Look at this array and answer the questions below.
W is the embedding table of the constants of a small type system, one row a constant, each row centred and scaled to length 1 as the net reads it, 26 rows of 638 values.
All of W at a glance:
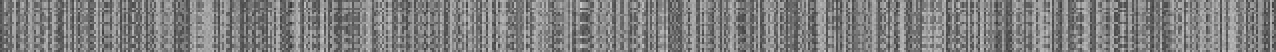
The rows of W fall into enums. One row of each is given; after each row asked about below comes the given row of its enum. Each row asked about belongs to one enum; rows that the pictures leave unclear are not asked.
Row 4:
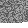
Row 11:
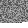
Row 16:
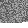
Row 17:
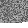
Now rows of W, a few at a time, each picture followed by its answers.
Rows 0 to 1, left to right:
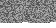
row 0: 4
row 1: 11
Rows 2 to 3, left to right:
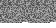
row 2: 11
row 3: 11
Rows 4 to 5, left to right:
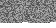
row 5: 11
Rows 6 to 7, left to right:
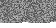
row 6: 17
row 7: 16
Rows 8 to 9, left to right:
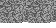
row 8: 4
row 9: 4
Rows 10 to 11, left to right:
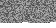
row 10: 4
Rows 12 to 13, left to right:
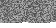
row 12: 17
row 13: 4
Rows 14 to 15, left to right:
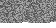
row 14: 4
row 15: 16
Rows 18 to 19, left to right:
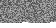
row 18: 11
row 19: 16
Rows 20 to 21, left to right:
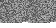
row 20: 16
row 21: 17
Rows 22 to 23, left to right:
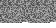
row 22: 11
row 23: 11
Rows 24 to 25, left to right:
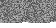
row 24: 17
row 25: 16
